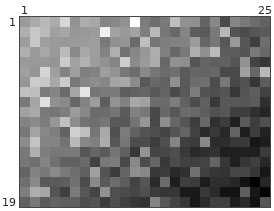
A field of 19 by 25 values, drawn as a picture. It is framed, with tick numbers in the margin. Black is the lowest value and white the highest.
The halves do not mirror each other. The bottom right is the ninth with the lowest average. There is an overall slope up to the top left. On average the colour sits 40% of the way up the scale. No single row or column stands out from its neighbours. The values follow a bell shape.
